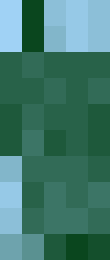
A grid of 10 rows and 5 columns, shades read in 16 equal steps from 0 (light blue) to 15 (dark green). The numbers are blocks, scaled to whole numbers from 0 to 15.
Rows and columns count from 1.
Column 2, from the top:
15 15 11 12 11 10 11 12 11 7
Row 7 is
3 11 11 11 12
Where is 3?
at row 2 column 3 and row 7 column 1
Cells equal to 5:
1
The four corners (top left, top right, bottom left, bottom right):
0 2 5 14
